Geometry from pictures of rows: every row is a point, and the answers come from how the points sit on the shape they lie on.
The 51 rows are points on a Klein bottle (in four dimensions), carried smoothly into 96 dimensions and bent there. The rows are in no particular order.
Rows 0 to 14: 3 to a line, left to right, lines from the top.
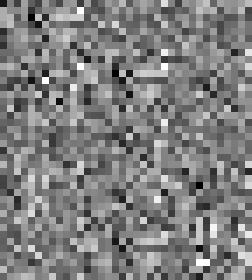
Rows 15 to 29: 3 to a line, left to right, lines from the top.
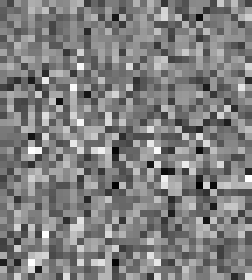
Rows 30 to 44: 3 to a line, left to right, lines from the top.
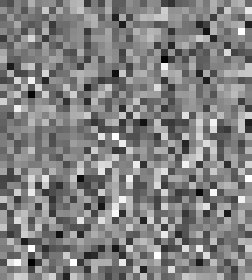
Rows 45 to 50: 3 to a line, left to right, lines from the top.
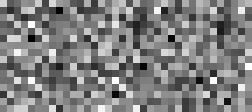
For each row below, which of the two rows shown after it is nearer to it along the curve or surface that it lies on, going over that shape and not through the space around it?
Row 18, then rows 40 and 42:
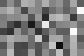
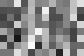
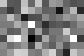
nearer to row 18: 40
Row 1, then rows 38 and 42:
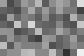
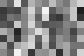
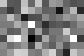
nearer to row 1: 38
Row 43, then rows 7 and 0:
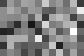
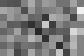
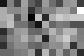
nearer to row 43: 7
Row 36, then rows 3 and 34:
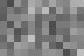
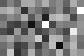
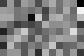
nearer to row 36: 3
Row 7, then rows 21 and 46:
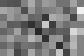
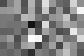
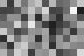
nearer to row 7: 21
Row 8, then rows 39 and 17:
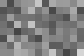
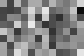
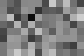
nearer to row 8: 17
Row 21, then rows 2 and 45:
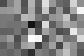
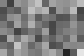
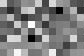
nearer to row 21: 2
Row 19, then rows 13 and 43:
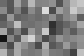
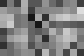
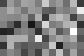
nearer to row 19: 43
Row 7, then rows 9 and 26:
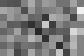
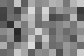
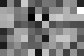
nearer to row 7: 9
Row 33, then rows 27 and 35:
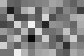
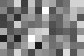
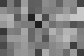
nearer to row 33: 35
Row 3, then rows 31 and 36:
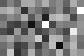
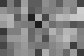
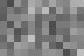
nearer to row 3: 36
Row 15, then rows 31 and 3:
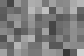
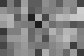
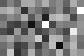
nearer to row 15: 3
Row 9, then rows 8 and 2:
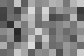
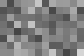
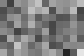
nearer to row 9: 2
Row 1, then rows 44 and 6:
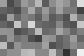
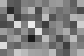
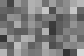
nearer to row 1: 44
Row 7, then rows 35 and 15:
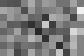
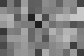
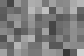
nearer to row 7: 15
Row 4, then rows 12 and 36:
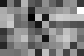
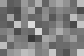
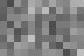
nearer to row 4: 12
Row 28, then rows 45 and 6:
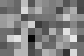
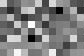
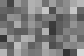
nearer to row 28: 45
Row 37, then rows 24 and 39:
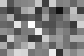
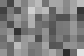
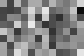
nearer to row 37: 39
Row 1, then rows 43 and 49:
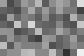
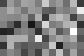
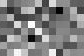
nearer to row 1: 49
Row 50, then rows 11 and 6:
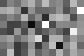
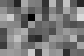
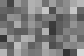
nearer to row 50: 6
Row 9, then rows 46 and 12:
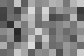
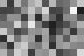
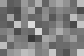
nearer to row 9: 46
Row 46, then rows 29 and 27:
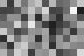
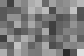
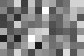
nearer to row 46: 29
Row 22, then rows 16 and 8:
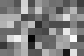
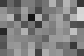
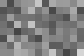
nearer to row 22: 16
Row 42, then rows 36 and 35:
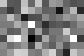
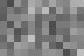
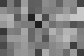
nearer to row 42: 35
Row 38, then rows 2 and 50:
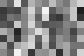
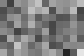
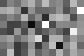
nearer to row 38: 2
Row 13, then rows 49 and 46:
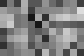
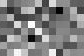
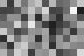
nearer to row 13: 49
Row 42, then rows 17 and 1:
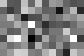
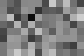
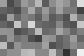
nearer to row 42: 17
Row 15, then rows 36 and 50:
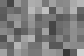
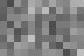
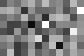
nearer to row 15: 36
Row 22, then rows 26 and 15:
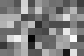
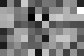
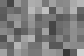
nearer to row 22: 26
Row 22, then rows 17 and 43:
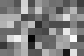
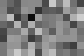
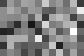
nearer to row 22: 17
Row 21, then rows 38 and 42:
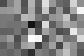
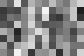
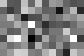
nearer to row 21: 38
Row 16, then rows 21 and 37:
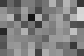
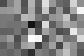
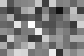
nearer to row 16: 37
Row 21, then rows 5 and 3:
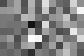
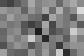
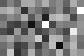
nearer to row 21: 3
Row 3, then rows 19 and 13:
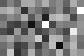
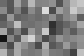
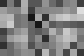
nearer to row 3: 19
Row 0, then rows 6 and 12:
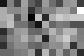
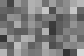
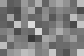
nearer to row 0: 12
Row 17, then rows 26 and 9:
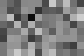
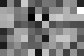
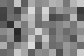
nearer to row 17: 26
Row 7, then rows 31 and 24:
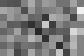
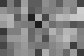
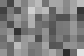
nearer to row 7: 24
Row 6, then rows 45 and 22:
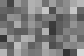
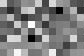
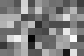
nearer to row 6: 45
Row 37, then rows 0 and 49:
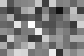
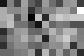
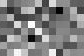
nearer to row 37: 49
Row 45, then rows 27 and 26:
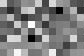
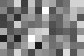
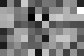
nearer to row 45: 26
